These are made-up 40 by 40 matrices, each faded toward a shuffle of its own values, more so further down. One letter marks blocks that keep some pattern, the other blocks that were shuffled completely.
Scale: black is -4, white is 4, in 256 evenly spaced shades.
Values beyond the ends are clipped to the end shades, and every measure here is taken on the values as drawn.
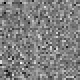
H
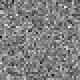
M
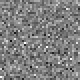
M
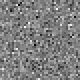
M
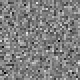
M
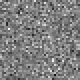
M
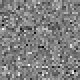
H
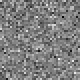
H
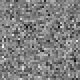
H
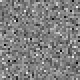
M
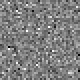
M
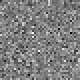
H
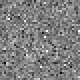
M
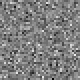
M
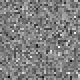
M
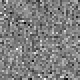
M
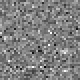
H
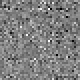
H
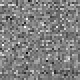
H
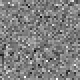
M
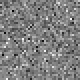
M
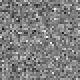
H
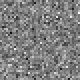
M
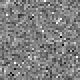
M
